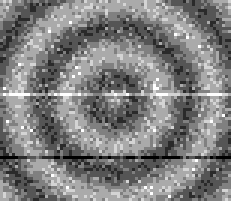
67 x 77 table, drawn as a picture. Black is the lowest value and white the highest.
Rings: centred on the centre. Average level on the scale: 50%. Odd lines: rows 32 and 53. Slope: none.
